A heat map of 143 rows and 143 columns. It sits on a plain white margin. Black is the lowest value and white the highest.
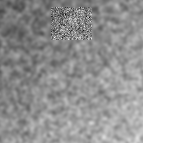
There are no regular stripes. There is an overall slope up to the bottom right. Neither half mirrors the other. An odd patch, rougher than its surroundings, sits in the top middle.
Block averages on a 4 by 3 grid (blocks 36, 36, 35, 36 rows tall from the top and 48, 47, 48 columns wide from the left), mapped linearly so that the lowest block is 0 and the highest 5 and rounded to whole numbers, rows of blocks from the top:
0 1 2 / 1 2 3 / 2 3 4 / 3 4 5
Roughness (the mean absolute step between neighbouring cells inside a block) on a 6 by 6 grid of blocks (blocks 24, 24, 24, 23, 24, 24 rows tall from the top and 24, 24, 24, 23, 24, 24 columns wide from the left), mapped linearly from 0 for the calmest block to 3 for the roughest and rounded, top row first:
003300 / 003300 / 000000 / 000000 / 000000 / 000000
